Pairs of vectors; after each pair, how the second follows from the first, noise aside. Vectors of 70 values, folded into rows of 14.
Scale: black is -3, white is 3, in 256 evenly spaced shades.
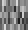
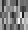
negated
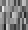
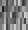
negated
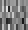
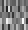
negated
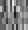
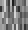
negated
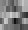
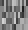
shuffled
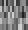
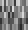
negated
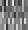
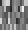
shuffled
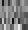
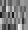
shuffled
